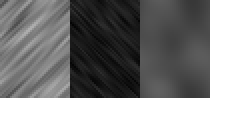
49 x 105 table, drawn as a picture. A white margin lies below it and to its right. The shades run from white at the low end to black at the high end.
It is made of 1 by 3 panels. Panel 1,1: middling, slanting up to the right. Panel 1,2: very high, slanting down to the right, faint in contrast. Panel 1,3: high, smooth, faint in contrast.
